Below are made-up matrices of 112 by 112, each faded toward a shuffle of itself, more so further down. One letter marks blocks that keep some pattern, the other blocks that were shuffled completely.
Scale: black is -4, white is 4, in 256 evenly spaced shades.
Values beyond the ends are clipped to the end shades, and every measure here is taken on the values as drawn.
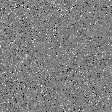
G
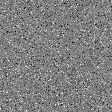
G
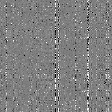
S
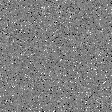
G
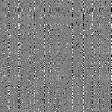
S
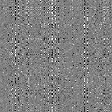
S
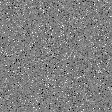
G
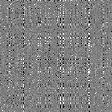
S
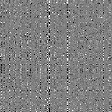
S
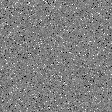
G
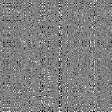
S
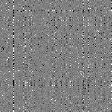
S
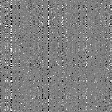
S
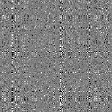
S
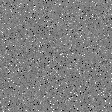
G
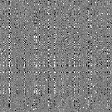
S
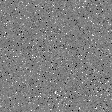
G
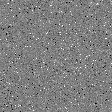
G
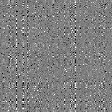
S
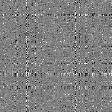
S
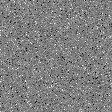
G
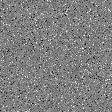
G
